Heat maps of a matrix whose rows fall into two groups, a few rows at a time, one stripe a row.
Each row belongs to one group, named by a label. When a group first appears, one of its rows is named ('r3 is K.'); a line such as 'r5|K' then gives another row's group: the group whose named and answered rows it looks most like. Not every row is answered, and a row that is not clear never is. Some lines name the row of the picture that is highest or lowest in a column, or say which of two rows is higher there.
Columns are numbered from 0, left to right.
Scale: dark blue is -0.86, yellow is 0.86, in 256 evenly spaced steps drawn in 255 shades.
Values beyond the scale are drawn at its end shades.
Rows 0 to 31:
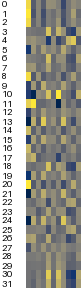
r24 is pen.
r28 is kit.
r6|kit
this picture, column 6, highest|10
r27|pen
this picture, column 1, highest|11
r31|kit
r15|pen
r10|kit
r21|pen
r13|pen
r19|pen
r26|kit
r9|pen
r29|kit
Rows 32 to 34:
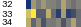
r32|pen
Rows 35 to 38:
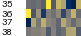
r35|kit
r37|pen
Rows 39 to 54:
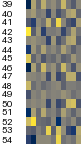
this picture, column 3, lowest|42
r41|kit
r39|pen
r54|kit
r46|pen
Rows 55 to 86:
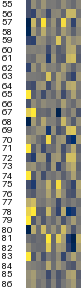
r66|pen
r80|pen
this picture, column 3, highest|57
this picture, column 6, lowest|67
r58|pen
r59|kit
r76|kit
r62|pen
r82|kit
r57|pen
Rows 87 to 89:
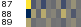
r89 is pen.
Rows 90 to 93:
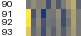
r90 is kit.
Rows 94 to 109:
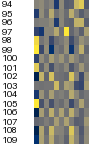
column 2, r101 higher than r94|Yes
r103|kit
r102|pen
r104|pen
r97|kit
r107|kit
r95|pen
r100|pen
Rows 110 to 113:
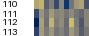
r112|pen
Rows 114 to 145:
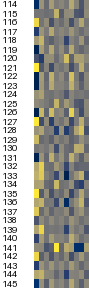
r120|kit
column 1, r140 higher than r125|Yes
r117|pen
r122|pen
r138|pen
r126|pen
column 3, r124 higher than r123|No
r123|pen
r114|pen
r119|pen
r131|pen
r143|pen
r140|pen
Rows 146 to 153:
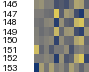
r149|kit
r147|kit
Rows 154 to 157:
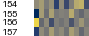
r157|pen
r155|pen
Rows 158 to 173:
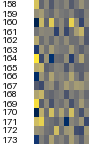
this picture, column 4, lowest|161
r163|pen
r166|pen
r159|kit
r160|pen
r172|kit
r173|pen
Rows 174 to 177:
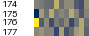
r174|kit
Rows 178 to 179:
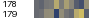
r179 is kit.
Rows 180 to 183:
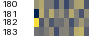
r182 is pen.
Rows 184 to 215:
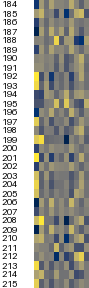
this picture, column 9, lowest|188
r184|pen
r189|pen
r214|kit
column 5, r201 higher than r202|No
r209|pen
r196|pen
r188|kit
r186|pen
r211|kit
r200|pen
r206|pen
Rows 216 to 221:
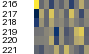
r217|pen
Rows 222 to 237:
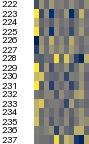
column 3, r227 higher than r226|No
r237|kit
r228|kit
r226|pen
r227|pen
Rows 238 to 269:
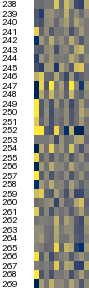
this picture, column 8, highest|245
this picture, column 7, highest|247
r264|kit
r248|pen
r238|kit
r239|kit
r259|kit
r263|kit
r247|pen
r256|pen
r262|kit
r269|pen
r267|kit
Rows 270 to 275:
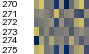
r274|pen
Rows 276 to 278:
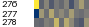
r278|kit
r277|pen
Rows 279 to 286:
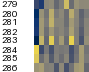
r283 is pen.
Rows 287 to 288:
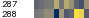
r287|kit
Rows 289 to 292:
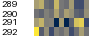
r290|kit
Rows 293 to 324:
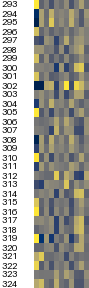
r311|pen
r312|kit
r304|pen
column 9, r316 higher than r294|Yes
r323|kit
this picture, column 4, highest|312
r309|pen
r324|kit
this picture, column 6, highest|302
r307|kit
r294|pen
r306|kit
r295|pen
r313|kit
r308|pen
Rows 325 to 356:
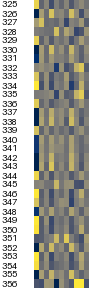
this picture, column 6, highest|351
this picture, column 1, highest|327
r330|pen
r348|pen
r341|pen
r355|pen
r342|pen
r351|kit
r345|kit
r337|pen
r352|pen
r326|pen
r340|pen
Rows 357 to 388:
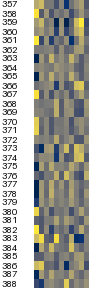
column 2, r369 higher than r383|Yes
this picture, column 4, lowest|359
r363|pen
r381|kit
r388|kit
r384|pen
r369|kit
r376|kit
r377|pen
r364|kit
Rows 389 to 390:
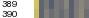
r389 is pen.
